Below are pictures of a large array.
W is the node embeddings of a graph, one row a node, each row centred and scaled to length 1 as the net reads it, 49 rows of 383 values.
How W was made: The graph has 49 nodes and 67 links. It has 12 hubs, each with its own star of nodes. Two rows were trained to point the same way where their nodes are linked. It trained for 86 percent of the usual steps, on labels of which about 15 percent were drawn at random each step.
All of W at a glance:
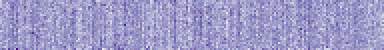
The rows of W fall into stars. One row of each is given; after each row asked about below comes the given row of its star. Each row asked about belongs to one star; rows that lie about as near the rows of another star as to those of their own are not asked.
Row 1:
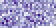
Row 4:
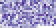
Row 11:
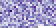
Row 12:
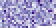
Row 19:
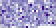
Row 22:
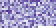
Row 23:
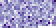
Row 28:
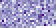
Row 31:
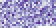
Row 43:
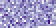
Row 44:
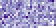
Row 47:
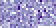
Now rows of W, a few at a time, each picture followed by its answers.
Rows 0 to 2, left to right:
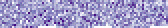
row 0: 44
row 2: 44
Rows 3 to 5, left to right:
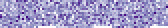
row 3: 12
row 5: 28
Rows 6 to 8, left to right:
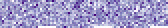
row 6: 22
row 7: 31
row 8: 23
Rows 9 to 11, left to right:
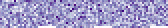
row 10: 12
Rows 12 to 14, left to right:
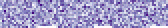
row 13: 23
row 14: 28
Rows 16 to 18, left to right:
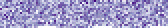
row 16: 31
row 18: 43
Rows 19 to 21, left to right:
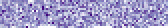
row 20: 1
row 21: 31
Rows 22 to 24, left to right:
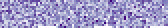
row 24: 22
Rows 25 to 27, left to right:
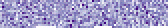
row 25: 4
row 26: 44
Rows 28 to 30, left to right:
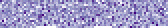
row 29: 19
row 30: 11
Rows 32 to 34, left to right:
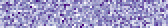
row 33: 23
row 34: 12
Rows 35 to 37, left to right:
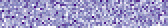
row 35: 22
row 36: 1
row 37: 19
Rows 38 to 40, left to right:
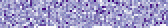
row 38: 43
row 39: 31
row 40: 23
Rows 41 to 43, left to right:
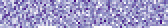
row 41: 47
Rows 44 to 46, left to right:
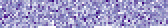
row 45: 47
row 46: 4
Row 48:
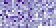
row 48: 12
